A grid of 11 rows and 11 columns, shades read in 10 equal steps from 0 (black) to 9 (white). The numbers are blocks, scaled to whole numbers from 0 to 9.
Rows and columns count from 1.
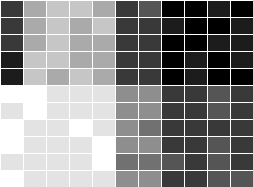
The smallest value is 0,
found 12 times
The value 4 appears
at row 8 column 7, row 10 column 6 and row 10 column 7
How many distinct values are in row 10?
5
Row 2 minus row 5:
1 -1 1 -1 1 0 0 1 -1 0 1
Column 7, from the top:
3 2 2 2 2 5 5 4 5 4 5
